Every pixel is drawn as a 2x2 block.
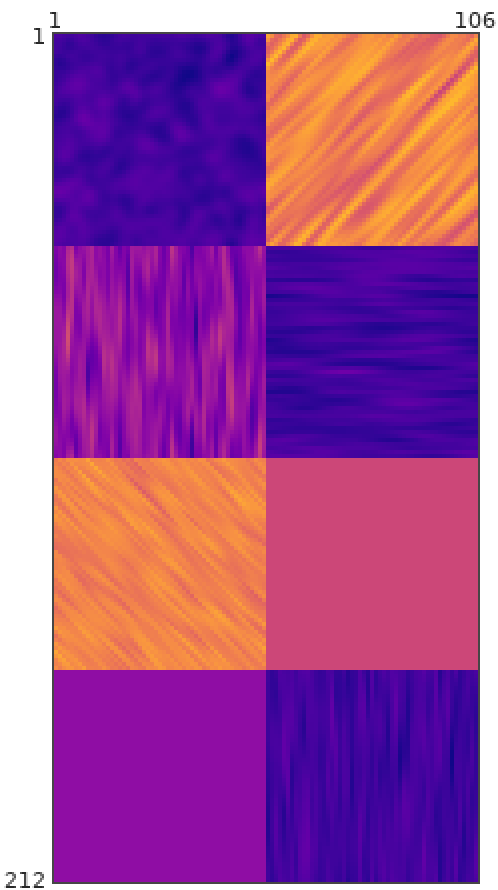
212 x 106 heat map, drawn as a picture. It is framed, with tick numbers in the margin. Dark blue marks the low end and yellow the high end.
The table splits into 4 rows of 2 panels. Panel 1,1: very low, blotchy, faint in contrast. Panel 1,2: high, slanting up to the right. Panel 2,1: low, streaked downward. Panel 2,2: very low, streaked across, faint in contrast. Panel 3,1: high, slanting down to the right, faint in contrast. Panel 3,2: middling, flat. Panel 4,1: low, flat. Panel 4,2: very low, streaked downward, faint in contrast.
